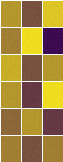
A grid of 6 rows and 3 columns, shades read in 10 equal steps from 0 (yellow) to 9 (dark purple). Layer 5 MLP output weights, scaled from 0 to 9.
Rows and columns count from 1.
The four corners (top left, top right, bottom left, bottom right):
3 1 4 4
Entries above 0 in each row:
3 2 3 2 3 3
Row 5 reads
5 3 7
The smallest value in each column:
2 0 0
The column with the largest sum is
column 2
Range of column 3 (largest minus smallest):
9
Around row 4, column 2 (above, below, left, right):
6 3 3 0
